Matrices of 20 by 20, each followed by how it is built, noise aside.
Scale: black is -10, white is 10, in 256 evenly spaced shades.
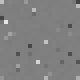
sparse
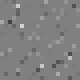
sparse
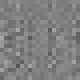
low rank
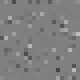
sparse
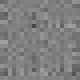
low rank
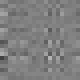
low rank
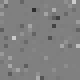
sparse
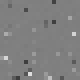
sparse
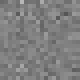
low rank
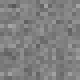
low rank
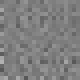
low rank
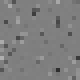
sparse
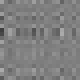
low rank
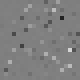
sparse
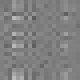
low rank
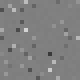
sparse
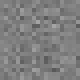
low rank
